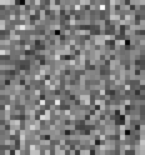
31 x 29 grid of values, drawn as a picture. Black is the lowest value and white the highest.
No seam splits the table. The grain is fine, like static. The values follow a bell shape. The halves do not mirror each other. No single row or column stands out from its neighbours. Overall the values sit about 50% of the way up the scale.
